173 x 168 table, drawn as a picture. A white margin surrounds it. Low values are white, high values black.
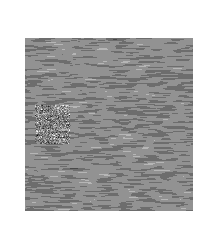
Values change most from cell to cell in the middle left. Neither half mirrors the other. No overall slope runs across the table. The grain runs across in streaks. An odd patch, rougher than its surroundings, sits in the middle left.
